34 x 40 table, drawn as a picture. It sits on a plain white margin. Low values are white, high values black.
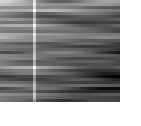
Ninth with the lowest average: top left. Average level on the scale: 60%. Ninth with the highest average: bottom right. Grain: streaks across. Odd lines: column 12. Slope: up to the bottom right.
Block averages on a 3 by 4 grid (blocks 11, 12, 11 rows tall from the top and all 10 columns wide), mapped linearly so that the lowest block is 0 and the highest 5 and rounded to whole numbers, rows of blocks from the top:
0122 / 1123 / 2245
